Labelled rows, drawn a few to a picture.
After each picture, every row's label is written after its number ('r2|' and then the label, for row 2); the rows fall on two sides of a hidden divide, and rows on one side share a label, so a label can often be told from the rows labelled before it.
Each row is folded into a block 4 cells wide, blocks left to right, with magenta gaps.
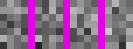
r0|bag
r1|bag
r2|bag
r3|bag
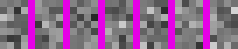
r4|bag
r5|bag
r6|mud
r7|bag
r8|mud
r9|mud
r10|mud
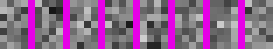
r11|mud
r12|bag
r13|mud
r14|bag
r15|bag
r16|bag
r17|bag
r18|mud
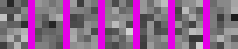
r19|bag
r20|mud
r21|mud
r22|bag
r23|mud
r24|mud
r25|mud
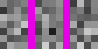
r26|mud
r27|bag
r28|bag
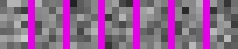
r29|bag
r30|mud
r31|bag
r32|bag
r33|mud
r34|mud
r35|bag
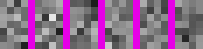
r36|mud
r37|mud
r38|bag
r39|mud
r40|bag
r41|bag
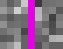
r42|mud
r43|bag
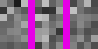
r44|mud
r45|bag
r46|bag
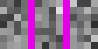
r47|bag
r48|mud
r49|mud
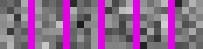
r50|bag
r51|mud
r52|bag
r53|mud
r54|mud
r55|mud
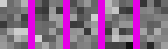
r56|mud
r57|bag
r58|bag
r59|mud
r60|bag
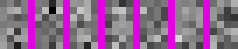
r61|bag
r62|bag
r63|mud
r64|bag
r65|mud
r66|mud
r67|mud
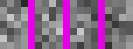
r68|bag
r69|bag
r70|mud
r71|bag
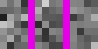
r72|bag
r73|bag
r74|bag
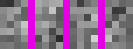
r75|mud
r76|mud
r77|bag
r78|bag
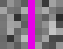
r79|bag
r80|mud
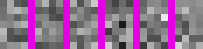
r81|bag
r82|bag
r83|mud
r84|bag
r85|bag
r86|mud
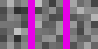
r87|bag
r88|mud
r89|bag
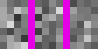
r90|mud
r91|bag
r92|bag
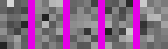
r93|bag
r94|mud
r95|bag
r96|bag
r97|mud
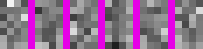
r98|bag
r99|bag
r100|bag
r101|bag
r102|bag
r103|bag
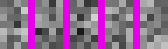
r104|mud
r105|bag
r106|bag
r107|bag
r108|bag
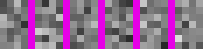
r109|bag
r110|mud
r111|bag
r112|bag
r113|mud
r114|mud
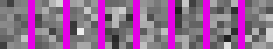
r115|bag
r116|mud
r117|mud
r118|mud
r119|mud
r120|bag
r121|mud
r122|bag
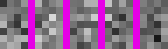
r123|mud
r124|mud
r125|mud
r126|bag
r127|bag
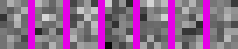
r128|bag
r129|mud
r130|bag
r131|bag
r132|mud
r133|bag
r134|bag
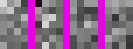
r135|mud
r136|bag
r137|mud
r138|mud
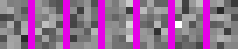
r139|mud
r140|bag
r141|bag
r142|mud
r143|bag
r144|mud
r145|bag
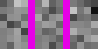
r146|mud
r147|bag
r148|bag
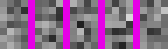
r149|mud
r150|mud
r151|mud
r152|bag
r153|bag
